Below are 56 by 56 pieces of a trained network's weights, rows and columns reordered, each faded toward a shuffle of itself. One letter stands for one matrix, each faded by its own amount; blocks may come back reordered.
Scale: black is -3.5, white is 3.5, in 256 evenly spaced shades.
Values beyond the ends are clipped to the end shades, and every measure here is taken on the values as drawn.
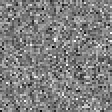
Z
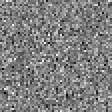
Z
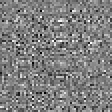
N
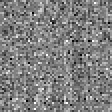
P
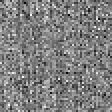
P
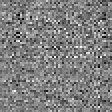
N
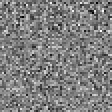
N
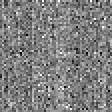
P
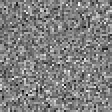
Z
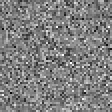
Z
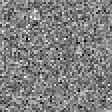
Z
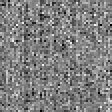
P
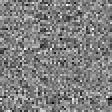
N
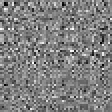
N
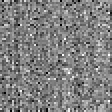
P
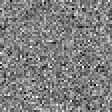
Z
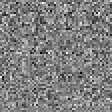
N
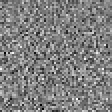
N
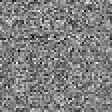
N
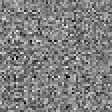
N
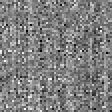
P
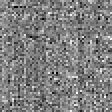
P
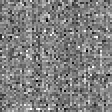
P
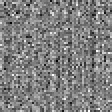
P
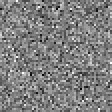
Z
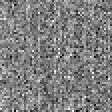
P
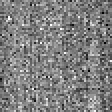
P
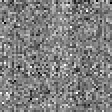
P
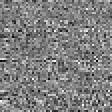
N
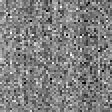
P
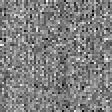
P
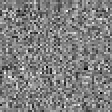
N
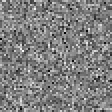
Z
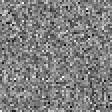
Z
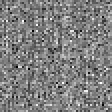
P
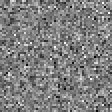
Z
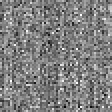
P
